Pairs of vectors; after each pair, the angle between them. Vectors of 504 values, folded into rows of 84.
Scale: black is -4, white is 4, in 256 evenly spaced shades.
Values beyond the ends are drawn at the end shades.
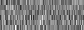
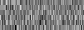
nearly opposite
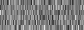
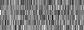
nearly parallel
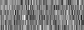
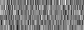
orthogonal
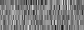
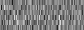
orthogonal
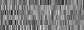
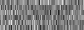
nearly opposite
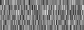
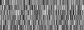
nearly parallel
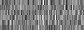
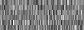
partly aligned
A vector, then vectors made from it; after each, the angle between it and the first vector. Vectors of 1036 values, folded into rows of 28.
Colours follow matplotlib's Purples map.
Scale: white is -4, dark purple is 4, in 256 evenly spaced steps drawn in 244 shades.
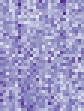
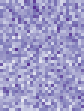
partly opposed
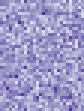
orthogonal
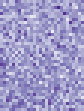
partly aligned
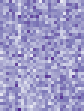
nearly opposite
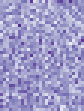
partly aligned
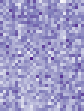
nearly opposite
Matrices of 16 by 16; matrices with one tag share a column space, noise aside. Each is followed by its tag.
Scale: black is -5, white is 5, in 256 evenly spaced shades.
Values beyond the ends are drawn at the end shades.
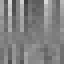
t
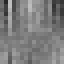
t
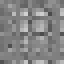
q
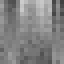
t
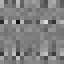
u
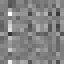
q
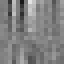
t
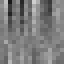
t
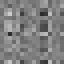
q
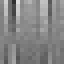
t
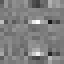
u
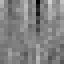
t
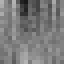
t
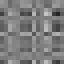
q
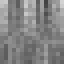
t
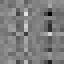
q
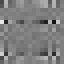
u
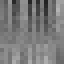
t
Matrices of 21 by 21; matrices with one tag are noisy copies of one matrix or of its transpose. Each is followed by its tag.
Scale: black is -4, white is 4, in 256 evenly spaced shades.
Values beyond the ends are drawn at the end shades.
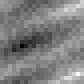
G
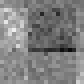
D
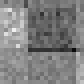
D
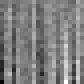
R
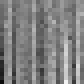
R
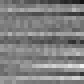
R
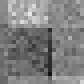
D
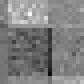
D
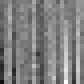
R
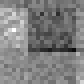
D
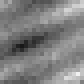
G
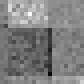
D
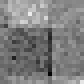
D
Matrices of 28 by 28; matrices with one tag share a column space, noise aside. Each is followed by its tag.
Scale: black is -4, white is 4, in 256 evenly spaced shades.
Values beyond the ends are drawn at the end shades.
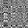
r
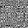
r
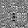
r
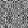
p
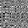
r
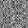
p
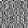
p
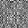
p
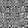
r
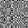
p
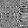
r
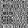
p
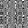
p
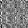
p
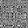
r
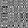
r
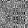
p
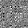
r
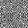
r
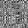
p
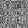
p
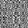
p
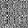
p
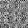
p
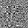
r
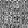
p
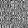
p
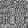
p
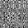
p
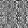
p
